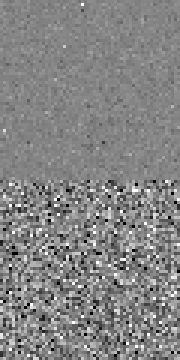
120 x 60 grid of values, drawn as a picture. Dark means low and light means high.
Neither half mirrors the other. The grain is fine, like static. On average the colour sits 50% of the way up the scale. The distribution is heavy-tailed on both sides. There is no overall slope. The top part is calmer, up to a seam about 50% of the way down.
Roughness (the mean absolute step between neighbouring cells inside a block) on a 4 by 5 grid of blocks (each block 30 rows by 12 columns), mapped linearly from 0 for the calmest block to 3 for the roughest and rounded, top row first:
0 0 0 0 0 | 0 0 0 0 0 | 3 3 3 3 3 | 3 3 3 3 3
